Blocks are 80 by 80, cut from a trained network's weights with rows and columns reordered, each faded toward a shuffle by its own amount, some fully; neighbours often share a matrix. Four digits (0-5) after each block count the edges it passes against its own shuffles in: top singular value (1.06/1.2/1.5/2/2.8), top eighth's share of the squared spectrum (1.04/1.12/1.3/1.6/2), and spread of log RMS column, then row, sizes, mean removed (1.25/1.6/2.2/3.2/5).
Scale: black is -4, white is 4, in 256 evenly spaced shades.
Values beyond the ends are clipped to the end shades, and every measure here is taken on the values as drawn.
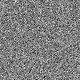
0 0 0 0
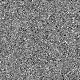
0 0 0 0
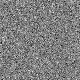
0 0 0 0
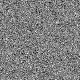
1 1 0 0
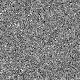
0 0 0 0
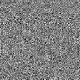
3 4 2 2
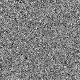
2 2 1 0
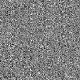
2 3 2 2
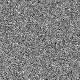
1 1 0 0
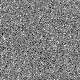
1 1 0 0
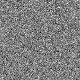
1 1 0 0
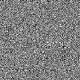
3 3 0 2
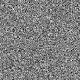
2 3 1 2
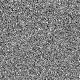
0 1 0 0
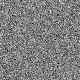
0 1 0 0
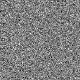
2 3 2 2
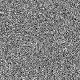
2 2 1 1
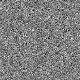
2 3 1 2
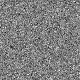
2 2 0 0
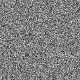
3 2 0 1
